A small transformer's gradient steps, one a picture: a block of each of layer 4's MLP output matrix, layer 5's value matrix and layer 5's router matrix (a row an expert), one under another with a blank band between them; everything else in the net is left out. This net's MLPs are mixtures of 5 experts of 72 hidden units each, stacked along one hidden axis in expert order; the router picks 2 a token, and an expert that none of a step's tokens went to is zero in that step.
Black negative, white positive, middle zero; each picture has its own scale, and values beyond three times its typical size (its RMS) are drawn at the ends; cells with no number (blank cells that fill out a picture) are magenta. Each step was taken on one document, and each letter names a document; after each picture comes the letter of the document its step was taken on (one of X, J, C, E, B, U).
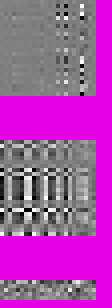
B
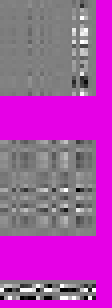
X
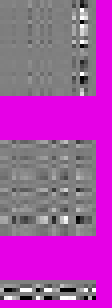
X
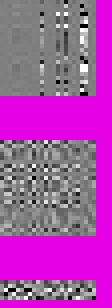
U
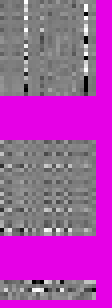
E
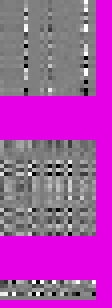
E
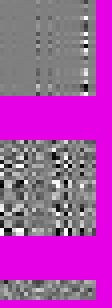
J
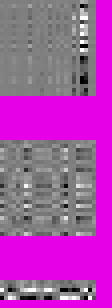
X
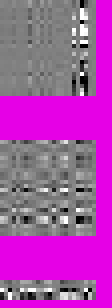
X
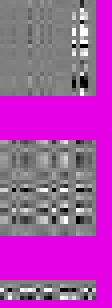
X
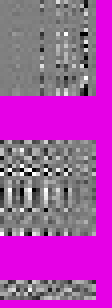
B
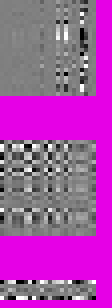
B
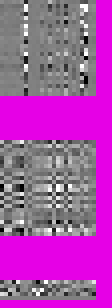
E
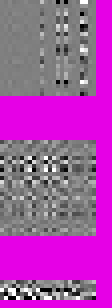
U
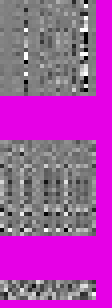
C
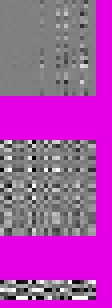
U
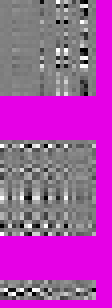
B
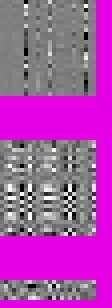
C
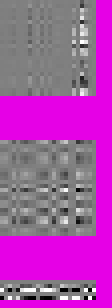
X
